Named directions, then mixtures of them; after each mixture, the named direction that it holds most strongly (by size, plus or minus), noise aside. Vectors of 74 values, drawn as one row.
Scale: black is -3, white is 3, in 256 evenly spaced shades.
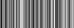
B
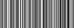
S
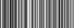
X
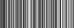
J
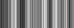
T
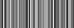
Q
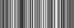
T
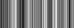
T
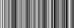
T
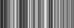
T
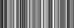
T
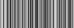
Q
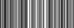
X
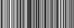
X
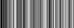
T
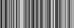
B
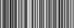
X
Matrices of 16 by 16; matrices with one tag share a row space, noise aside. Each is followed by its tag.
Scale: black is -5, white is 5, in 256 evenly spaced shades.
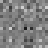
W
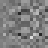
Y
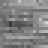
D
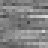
D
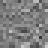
Y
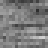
D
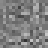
Y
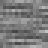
D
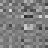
W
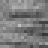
D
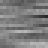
D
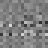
W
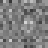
W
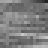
D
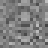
Y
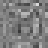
Y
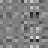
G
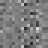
G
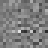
Y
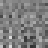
W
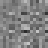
Y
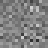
G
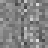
G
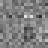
W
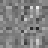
G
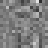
Y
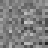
W
